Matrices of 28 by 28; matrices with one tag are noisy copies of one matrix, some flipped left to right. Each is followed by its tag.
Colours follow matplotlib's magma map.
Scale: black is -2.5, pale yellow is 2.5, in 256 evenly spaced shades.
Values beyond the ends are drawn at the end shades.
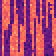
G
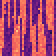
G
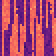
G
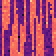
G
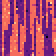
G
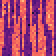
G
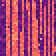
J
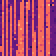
J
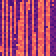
J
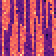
G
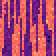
G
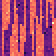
G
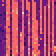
J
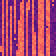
J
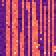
J
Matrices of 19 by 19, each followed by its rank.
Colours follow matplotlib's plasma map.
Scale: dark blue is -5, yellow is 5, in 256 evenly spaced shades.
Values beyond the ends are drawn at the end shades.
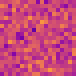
full rank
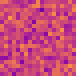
full rank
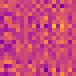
three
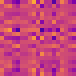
two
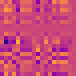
two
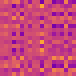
two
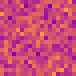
full rank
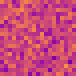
full rank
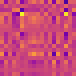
two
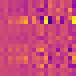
two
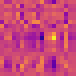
three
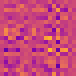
three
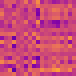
three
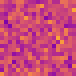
full rank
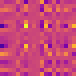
two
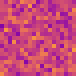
full rank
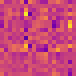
three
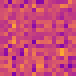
three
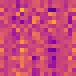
three
